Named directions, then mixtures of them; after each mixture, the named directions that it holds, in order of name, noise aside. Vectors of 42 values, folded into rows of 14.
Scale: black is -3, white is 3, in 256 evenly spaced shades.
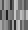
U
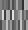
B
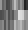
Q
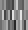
B, U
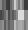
Q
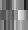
Q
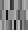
Q, U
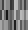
U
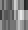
Q, U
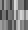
Q, U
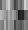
Q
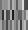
B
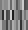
B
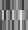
B, Q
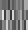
B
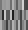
B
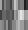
Q, U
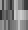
Q, U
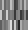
U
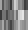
Q, U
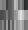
Q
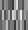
B, U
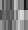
Q, U
